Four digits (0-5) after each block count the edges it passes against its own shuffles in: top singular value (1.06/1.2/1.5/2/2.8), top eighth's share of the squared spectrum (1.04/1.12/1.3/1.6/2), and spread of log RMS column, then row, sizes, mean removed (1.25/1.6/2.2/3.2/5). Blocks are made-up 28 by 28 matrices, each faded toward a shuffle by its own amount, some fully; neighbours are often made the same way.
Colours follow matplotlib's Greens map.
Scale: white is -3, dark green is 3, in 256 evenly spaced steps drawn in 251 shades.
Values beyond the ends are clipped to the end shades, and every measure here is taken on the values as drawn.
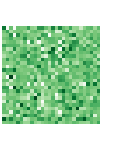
2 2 0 0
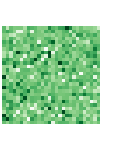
1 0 0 0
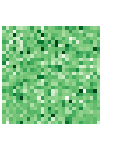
2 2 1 0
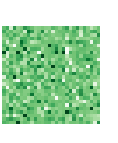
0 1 0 0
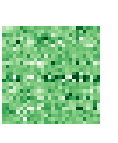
2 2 0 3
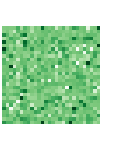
0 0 0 0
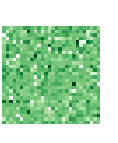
0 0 0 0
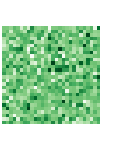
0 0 0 0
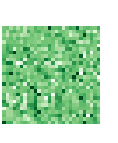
2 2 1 0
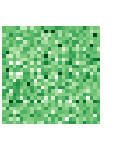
3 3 1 1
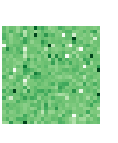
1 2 0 0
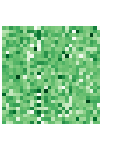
2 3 1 1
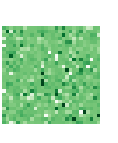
0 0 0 0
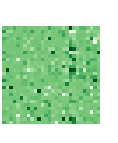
2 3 0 0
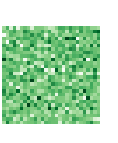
0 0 0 0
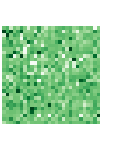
2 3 0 0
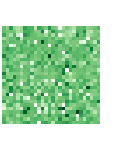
2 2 0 0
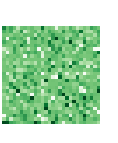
0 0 0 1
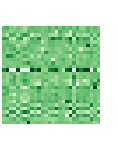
4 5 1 2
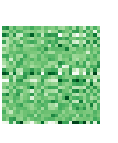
4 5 2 3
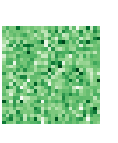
1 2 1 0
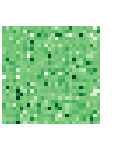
1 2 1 0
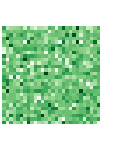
2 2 0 0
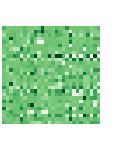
3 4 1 1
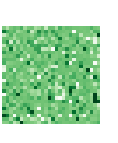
0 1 0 0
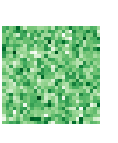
2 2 0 0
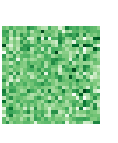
3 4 1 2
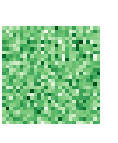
1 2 0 0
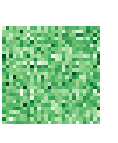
2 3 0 0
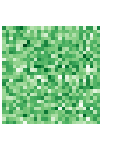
3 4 0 1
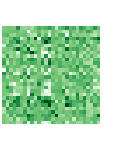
3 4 2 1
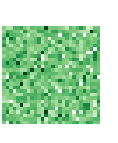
0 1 0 0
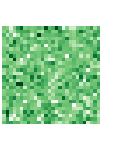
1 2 0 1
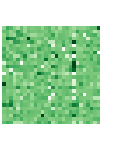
2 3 0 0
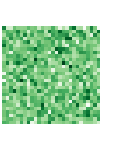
2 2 0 0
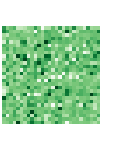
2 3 0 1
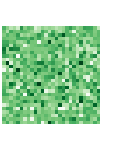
1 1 0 0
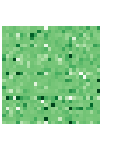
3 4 0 2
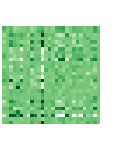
3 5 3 2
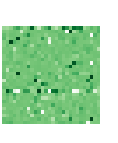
2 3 0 1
